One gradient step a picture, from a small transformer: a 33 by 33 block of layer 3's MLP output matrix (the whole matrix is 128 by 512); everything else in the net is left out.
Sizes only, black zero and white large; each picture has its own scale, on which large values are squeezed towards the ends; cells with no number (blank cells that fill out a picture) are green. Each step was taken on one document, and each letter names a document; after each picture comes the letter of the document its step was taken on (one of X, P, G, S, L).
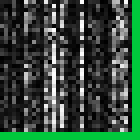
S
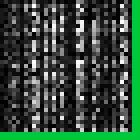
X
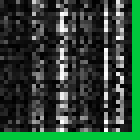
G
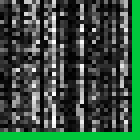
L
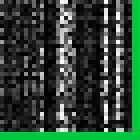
G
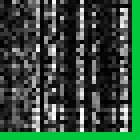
L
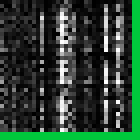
G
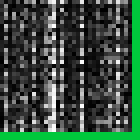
S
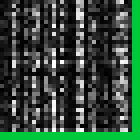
X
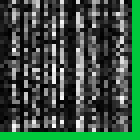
X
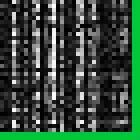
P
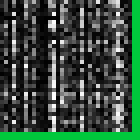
S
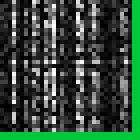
X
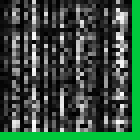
X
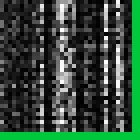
G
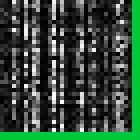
P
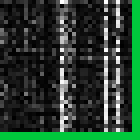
G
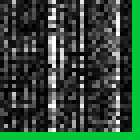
S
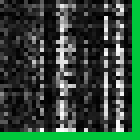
G
